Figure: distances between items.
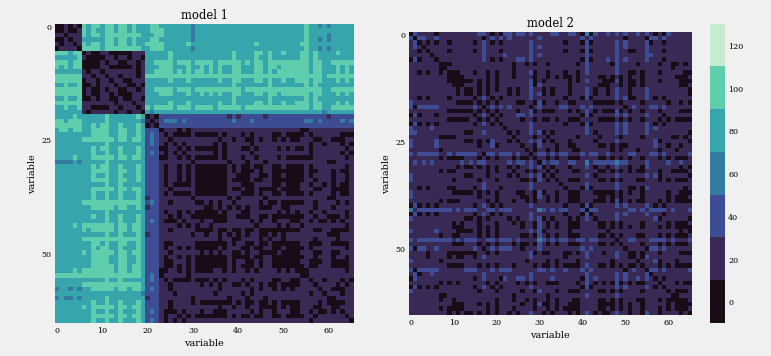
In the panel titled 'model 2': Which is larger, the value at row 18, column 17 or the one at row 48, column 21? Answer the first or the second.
the second
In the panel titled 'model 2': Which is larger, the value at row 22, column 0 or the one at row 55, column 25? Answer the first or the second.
the first
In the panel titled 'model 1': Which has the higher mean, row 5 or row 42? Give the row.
5
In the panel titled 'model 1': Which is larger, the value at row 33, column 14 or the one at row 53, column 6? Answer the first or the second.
the first
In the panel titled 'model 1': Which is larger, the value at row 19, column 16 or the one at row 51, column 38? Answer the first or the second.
the second
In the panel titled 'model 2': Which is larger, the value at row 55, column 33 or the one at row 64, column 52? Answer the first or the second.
the first
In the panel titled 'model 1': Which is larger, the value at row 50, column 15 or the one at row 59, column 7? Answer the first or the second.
the first
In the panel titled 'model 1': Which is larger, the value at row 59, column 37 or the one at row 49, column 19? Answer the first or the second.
the second
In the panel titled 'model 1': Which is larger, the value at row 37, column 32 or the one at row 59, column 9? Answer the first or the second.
the second
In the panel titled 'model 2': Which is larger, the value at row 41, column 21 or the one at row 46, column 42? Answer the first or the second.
the first
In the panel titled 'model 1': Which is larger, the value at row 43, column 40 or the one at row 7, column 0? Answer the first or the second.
the second
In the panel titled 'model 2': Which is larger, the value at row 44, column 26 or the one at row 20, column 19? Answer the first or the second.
the second
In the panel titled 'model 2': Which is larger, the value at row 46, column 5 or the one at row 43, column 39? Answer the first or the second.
the first
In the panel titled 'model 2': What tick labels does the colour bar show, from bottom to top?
0, 20, 40, 60, 80, 100, 120
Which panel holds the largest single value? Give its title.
model 1
